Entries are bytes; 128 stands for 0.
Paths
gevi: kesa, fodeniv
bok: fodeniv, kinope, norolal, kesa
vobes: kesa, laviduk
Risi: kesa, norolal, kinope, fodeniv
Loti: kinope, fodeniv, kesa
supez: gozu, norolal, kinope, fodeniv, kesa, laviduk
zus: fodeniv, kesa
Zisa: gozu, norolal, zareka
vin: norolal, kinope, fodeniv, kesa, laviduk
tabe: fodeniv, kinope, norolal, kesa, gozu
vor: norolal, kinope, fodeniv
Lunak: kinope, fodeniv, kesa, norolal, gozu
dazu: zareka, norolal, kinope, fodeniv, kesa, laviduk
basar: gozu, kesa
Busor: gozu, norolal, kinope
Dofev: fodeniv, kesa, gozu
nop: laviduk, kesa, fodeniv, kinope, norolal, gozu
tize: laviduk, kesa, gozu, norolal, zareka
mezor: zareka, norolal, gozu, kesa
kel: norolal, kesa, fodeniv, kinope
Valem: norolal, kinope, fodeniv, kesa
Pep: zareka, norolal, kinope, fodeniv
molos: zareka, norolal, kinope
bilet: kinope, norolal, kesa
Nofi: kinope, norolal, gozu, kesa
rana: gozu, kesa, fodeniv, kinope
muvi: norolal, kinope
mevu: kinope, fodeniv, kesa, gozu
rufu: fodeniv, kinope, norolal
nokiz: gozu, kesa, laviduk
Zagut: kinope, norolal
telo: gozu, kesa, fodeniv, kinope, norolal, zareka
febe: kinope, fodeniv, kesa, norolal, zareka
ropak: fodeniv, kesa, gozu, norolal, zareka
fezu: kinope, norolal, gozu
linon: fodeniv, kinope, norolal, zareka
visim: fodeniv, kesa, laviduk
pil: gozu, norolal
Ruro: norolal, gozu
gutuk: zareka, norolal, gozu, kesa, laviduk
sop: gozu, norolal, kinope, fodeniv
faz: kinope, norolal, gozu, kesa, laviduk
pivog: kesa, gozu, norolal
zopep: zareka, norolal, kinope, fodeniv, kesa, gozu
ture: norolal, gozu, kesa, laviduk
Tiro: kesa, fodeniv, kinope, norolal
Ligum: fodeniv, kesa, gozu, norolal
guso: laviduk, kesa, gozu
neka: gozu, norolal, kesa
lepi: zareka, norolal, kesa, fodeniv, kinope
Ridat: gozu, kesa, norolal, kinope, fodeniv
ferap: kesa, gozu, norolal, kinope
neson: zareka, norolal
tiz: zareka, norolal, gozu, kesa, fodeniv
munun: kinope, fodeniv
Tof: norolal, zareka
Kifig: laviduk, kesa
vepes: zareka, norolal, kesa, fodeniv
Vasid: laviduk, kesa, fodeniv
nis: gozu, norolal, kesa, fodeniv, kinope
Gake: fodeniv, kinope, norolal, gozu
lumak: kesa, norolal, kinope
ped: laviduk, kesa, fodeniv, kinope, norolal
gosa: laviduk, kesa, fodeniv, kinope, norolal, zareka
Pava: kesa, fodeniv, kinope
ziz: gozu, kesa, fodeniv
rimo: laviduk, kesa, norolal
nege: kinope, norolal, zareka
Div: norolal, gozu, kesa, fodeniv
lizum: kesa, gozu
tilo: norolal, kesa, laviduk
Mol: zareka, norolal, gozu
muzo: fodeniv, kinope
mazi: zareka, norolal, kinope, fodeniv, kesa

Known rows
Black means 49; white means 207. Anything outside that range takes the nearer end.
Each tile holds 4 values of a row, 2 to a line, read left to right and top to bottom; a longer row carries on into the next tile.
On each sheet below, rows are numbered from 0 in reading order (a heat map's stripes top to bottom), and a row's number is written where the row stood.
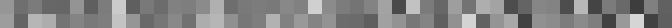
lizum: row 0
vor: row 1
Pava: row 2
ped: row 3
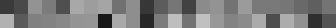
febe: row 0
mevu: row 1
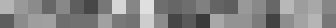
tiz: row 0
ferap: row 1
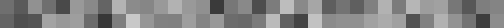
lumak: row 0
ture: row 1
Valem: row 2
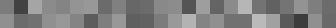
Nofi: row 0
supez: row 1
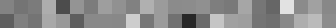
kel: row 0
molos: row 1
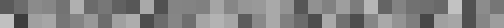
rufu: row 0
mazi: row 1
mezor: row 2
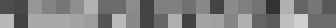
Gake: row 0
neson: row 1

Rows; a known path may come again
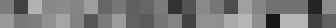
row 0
Nofi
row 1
nop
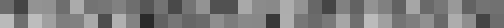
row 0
mevu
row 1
ropak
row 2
Dofev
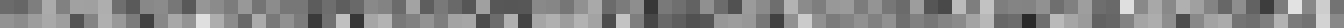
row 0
Valem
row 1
tabe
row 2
rufu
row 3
Gake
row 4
lumak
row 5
ziz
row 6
molos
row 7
tiz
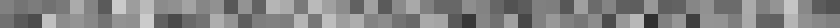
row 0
Busor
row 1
lepi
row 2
supez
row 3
Tiro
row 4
Tof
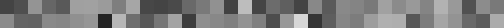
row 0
telo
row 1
ped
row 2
mazi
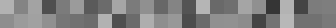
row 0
tilo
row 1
basar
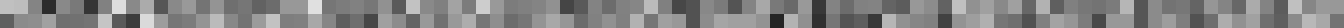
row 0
gutuk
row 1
sop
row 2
rana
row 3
Risi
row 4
Lunak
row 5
ferap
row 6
mezor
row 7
muvi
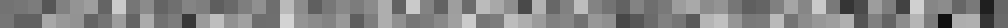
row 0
neka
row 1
Ruro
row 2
muzo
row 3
vin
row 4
Pep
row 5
gosa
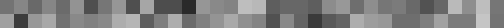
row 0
Zagut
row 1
bok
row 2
Div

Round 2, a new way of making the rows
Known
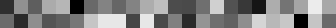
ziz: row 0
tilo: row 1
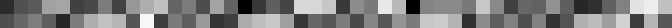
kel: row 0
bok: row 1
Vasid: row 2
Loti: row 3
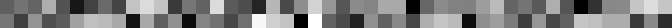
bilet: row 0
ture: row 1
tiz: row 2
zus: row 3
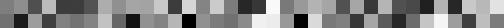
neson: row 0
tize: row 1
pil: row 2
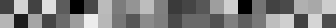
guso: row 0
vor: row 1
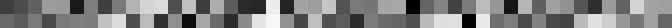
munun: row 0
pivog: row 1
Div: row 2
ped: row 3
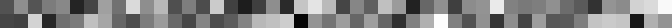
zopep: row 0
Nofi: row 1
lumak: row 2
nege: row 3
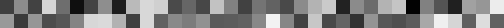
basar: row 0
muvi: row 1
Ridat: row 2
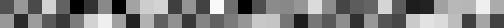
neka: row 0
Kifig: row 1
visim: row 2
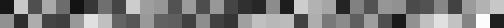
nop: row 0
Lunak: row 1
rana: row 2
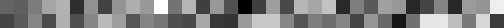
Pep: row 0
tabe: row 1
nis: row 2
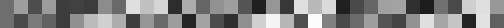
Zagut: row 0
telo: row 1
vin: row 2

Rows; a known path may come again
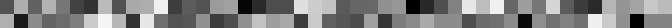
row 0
Zisa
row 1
Valem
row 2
mazi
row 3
gutuk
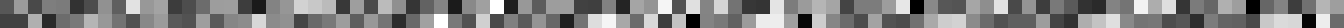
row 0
zopep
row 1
dazu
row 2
Busor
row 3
nis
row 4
tize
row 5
Risi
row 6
rufu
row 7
Div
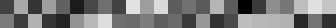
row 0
Gake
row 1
zus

